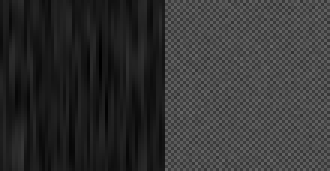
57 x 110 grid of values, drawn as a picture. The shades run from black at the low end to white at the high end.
The table splits into one row of 2 panels. Panel 1,1: very low, streaked downward, faint in contrast. Panel 1,2: low, checkered.
